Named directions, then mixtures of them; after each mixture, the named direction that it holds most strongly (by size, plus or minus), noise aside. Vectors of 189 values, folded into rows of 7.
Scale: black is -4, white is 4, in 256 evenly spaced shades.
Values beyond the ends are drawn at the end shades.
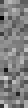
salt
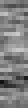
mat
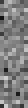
salt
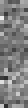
salt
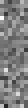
salt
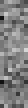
salt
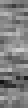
mat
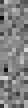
salt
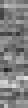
mat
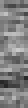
mat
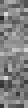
salt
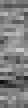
mat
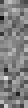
salt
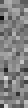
salt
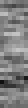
mat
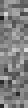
salt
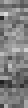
mat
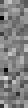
salt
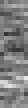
mat
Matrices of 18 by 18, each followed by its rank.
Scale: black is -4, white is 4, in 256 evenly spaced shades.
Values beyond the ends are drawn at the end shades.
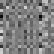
three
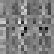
three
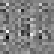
three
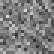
full rank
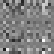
three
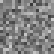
full rank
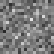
full rank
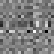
three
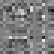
three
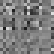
three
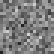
full rank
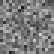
full rank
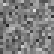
full rank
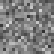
full rank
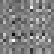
three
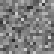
full rank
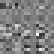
three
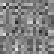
three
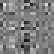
three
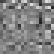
three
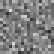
full rank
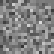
full rank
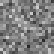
full rank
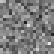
full rank
